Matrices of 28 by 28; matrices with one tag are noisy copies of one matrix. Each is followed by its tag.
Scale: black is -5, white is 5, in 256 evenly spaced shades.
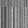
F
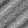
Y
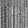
F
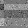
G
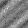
Y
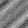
Y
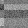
G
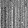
F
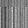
F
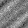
Y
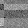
G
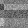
G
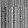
F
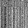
F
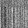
F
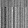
F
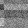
G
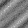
Y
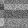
G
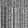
F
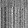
F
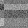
G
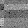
G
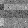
G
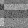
G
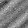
Y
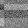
G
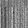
F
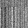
F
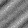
Y
